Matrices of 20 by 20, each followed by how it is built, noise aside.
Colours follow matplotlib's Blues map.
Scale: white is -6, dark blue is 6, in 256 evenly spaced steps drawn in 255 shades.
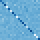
diagonal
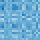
low rank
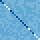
diagonal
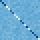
diagonal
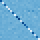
diagonal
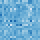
low rank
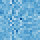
low rank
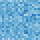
low rank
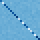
diagonal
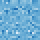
low rank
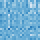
low rank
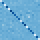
diagonal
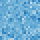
low rank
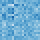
low rank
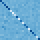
diagonal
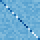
diagonal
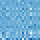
low rank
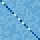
diagonal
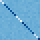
diagonal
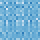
low rank
